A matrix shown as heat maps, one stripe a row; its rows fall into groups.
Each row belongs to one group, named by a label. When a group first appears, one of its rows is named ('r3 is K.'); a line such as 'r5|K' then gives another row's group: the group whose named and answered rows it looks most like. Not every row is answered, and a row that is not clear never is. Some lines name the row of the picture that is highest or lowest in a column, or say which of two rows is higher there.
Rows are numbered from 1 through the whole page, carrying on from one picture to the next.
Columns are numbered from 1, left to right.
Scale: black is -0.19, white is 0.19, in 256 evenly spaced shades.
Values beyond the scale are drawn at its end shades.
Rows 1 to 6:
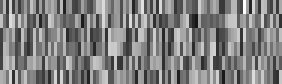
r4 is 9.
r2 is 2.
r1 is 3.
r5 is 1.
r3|9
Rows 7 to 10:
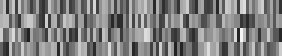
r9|2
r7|2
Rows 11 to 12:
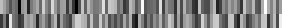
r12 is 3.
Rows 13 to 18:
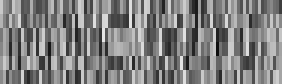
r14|2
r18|9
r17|1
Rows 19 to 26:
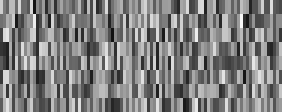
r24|1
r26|1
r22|3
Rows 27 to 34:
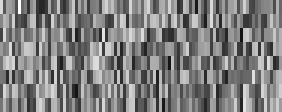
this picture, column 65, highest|28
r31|1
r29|9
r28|1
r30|3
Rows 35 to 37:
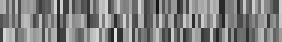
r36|3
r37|1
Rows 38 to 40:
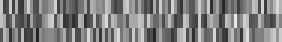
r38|3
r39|2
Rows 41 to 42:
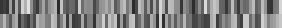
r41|3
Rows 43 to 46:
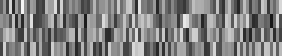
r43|3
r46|9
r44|2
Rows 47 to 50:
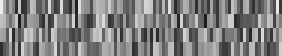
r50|3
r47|2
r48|1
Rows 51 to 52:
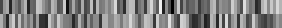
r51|9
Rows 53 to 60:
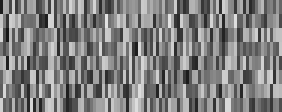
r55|3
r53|1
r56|3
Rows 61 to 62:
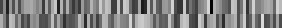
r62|2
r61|3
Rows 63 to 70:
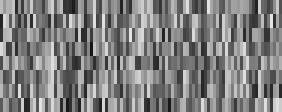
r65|1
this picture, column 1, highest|66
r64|1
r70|9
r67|9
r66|2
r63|2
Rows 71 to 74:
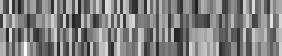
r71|3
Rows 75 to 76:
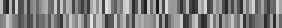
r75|3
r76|1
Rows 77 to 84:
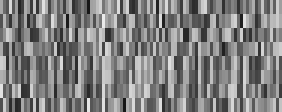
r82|2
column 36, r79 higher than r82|No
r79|1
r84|9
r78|9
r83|2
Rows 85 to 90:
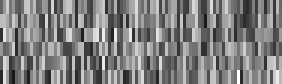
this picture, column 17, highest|88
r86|1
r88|2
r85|1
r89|9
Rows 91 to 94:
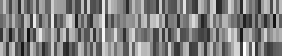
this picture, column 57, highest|94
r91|9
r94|2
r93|9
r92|1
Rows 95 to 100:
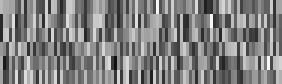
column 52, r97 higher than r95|Yes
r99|3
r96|1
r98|2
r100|3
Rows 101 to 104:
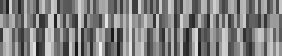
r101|3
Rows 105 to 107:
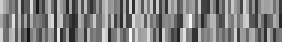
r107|2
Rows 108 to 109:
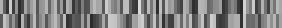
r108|3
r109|9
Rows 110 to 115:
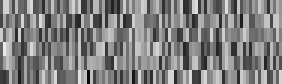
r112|2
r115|3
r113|1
